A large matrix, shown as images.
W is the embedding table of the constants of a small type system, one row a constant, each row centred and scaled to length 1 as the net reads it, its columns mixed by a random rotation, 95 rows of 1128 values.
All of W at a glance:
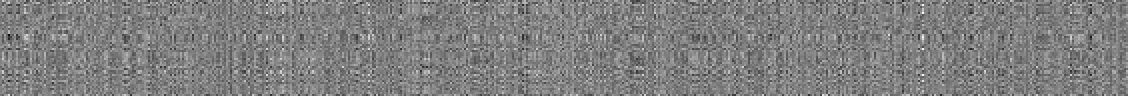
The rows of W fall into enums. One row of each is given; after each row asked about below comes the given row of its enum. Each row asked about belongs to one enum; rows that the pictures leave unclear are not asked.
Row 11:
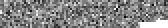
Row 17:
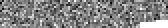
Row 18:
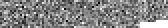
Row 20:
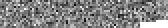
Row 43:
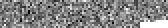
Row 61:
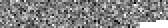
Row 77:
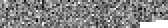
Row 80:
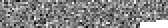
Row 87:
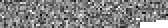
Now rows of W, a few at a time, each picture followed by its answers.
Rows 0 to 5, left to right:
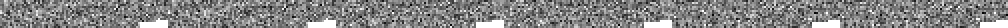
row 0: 11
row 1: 11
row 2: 20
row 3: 20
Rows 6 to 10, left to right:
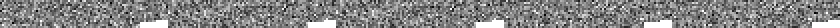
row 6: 17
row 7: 11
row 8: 11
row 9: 87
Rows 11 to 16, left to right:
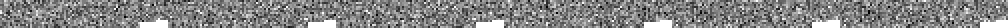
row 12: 87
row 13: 87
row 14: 77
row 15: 43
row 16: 43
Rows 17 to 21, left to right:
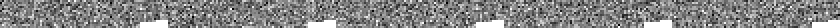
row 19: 17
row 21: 87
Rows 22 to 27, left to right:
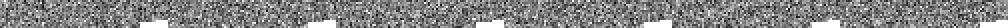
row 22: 77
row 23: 17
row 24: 87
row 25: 17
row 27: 20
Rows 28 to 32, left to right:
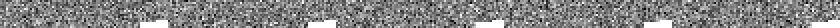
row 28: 20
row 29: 80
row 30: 61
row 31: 77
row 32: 61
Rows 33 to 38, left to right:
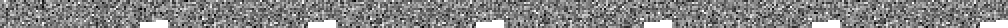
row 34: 80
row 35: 80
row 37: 87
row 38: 80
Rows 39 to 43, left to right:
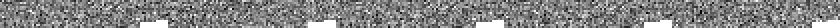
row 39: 87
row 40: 18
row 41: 87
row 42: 87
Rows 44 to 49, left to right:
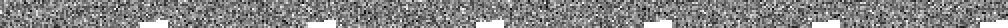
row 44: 11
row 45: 61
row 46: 43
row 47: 77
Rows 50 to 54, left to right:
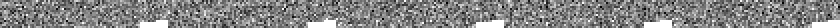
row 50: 18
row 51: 11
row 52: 17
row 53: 77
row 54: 17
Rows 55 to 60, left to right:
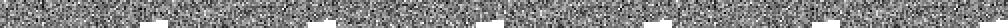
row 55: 77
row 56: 11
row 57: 17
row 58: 11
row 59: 77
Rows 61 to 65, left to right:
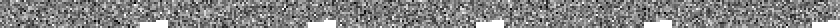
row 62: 11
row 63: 43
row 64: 77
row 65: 20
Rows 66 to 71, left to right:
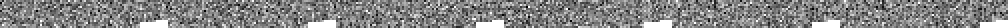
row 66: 17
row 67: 17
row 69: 18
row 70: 77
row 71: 77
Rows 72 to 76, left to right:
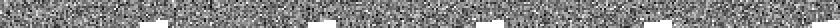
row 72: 11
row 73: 77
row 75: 87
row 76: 17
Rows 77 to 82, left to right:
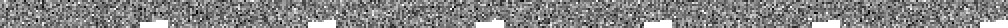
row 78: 43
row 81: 87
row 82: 43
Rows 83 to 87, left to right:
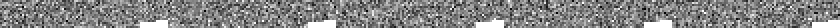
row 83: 18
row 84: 17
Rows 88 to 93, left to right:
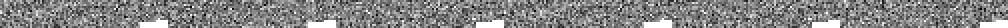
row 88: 11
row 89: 18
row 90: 87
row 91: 11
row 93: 77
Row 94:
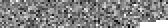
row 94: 61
